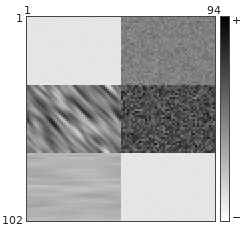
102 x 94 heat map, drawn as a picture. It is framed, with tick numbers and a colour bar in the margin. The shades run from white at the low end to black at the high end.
The table splits into 3 rows of 2 panels. Panel 1,1: very low, flat. Panel 1,2: middling, fine-grained, faint in contrast. Panel 2,1: middling, slanting down to the right, strong in contrast. Panel 2,2: high, fine-grained. Panel 3,1: low, streaked across, faint in contrast. Panel 3,2: very low, flat.
